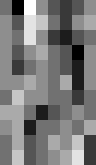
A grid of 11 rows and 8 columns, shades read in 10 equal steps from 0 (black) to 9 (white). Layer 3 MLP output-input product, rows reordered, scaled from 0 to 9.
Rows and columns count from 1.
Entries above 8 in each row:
1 0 0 0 0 0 0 0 0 0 0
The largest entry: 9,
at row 1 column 3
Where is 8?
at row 2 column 3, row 3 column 3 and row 11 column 7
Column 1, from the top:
4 5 5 5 5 5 4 6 5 4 4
